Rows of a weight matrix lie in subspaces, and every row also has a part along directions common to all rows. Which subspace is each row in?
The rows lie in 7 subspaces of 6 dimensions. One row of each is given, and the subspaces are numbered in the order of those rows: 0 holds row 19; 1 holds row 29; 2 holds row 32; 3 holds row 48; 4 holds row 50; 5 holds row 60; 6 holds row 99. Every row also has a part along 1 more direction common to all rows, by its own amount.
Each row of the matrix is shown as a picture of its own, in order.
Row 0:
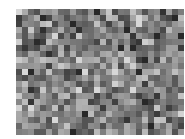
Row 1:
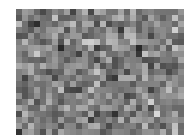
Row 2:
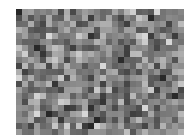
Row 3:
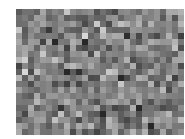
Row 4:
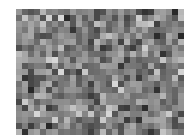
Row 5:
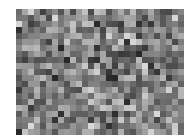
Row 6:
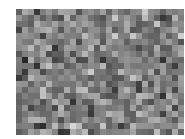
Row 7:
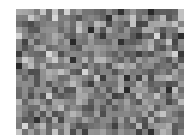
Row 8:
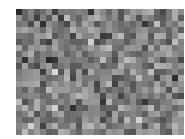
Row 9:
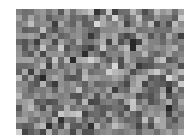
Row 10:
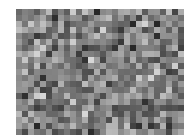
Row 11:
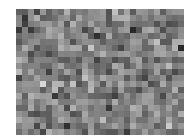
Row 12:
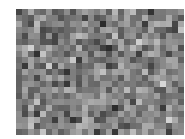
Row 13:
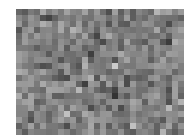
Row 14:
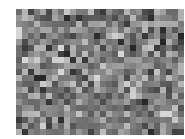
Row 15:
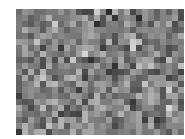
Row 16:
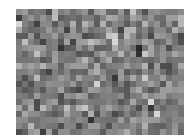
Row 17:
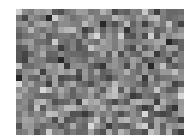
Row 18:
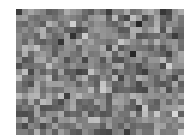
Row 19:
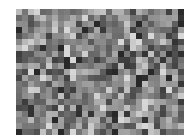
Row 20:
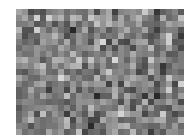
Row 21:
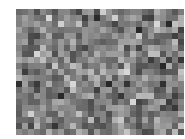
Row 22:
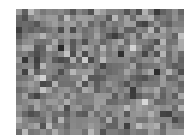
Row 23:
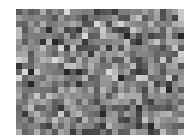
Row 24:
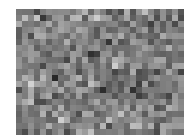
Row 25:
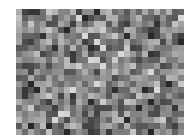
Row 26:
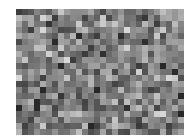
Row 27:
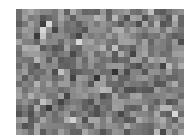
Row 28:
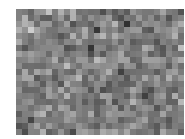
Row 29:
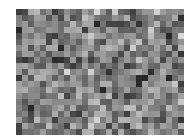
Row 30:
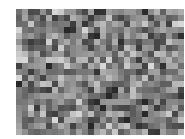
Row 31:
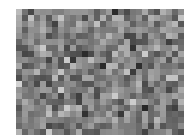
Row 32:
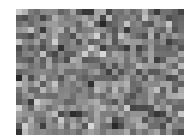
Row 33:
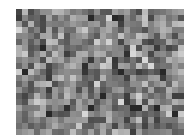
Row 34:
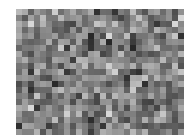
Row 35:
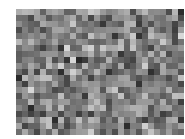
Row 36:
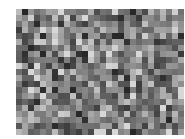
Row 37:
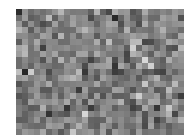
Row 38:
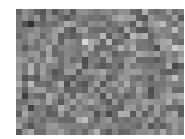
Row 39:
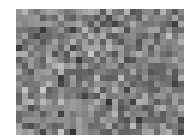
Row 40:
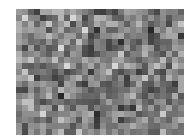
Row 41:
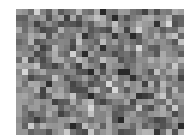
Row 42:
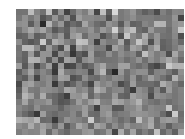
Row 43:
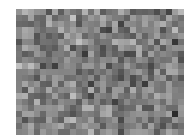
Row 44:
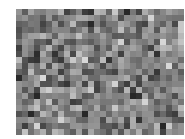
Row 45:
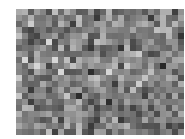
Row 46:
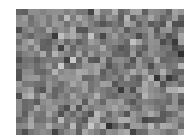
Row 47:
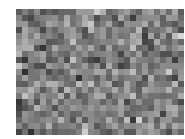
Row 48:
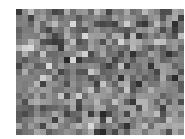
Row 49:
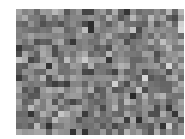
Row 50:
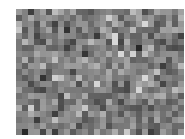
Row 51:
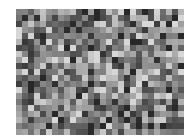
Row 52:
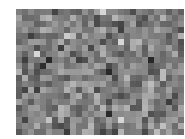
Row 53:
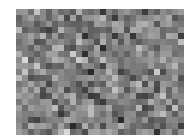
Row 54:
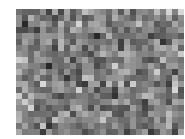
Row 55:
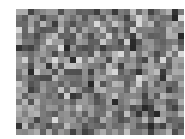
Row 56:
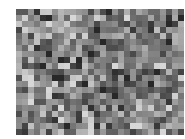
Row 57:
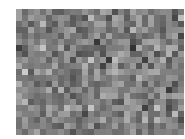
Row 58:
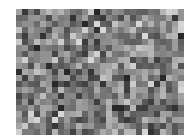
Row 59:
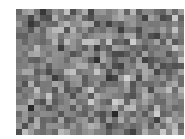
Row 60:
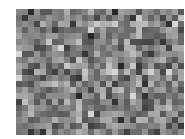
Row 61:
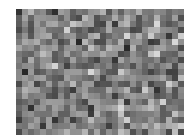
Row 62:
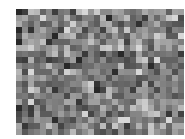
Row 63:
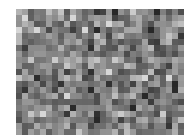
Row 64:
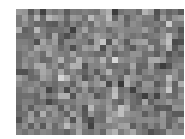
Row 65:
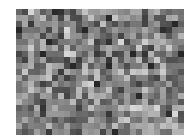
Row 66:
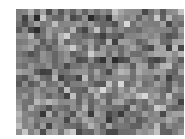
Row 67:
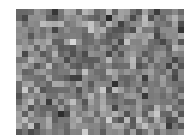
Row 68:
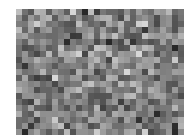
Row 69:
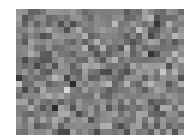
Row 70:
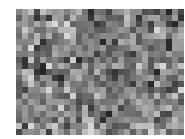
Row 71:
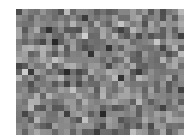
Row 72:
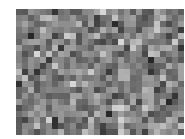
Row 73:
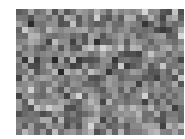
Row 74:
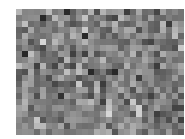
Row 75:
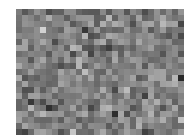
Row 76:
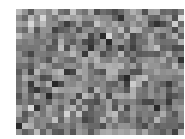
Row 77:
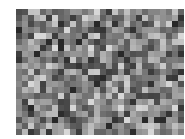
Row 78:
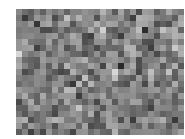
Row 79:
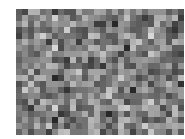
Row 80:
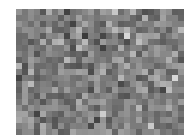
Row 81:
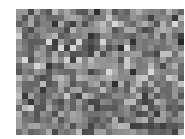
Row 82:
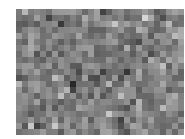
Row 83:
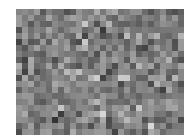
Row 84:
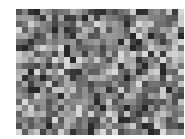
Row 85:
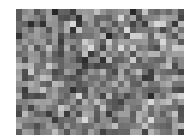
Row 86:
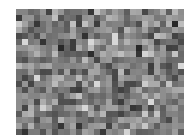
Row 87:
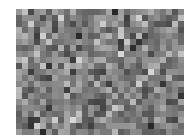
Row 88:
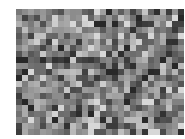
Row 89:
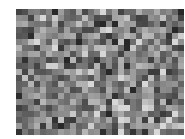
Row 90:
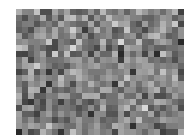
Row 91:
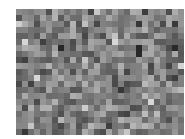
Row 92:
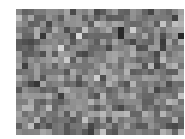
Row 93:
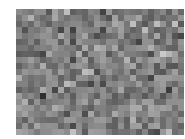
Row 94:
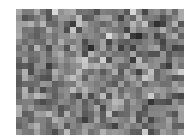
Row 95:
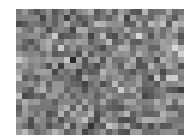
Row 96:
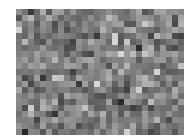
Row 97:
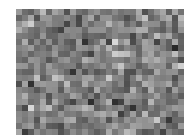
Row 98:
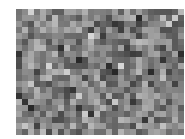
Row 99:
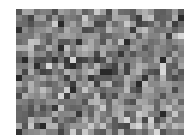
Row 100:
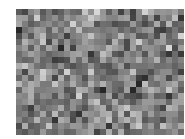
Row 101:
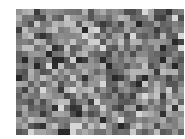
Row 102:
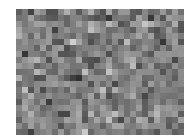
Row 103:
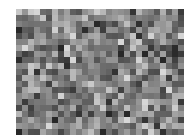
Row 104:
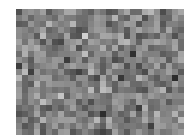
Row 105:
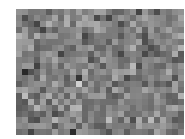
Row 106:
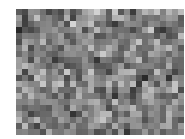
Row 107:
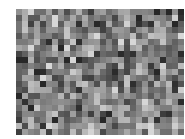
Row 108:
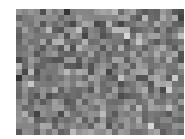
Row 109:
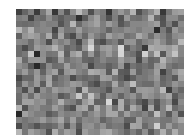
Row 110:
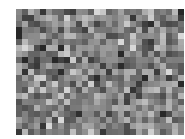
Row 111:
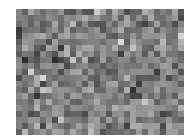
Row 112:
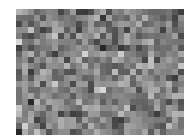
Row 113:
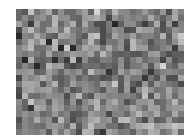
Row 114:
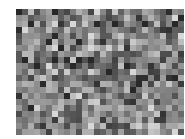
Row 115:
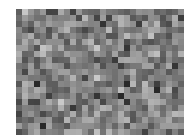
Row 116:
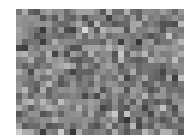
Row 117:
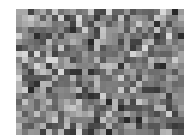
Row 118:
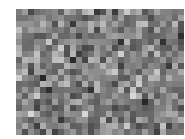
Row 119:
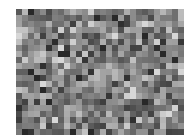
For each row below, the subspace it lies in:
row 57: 2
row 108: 3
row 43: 6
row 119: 5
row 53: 6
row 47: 5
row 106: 1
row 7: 5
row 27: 3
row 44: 5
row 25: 6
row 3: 3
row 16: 4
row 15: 2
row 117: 0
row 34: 4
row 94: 4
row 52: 6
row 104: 3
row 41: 6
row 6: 6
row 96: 4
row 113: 0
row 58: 3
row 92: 3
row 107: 1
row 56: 1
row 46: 4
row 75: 0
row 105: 5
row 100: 1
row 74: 3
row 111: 5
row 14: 5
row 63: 1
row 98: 5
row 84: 0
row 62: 2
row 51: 1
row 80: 3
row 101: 6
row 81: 0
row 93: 5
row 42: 3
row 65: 2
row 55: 2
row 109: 0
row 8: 0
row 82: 6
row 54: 1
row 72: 6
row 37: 2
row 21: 6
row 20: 1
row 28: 1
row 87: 3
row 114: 0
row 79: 6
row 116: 0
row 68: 4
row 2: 2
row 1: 4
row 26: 2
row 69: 6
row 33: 2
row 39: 0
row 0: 2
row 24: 1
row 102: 5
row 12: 3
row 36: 3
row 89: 6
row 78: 5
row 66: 1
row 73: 0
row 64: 1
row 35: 0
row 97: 4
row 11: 1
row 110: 5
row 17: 2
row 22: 5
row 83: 3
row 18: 3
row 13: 1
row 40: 1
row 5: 4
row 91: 4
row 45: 0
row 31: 2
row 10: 5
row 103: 0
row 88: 2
